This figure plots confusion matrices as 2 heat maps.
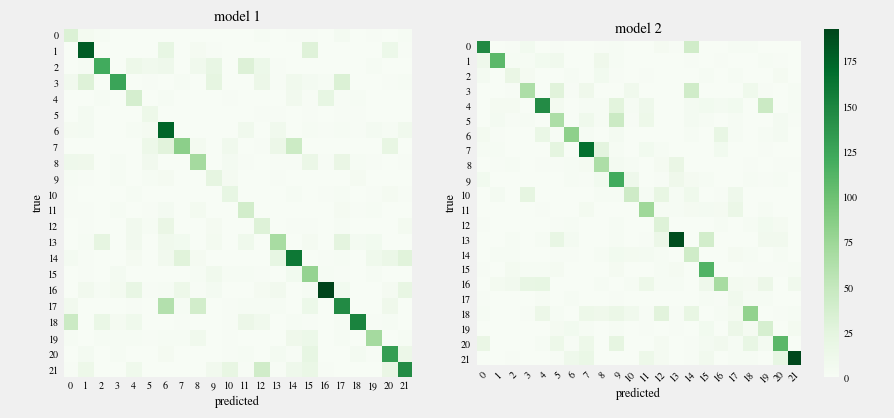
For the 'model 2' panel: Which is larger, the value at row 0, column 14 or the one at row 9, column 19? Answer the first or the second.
the first
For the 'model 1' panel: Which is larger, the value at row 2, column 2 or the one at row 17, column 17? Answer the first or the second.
the second
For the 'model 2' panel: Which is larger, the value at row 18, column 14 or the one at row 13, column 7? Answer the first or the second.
the first
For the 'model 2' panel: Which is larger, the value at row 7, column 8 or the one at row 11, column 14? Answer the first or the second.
the first
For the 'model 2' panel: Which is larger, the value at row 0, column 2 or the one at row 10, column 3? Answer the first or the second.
the second
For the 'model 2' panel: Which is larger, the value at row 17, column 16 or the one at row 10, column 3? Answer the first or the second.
the second
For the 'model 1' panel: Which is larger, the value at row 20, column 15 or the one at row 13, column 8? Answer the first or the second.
the first
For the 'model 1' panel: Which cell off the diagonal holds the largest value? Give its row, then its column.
17, 6
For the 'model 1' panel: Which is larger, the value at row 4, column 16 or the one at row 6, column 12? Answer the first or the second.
the first
